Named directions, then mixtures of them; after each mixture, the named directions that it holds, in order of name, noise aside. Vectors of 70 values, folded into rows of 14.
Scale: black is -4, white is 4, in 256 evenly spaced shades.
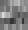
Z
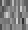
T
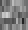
T, Z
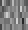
T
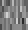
T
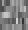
T, Z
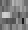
T, Z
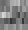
Z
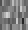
T, Z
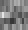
Z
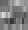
Z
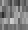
T, Z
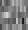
T, Z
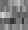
Z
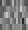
T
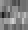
Z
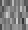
T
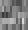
T, Z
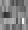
T, Z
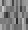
T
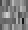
T, Z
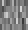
T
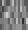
T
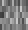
T, Z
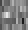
T, Z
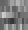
Z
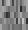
T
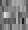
T, Z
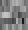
T, Z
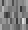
T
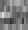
Z
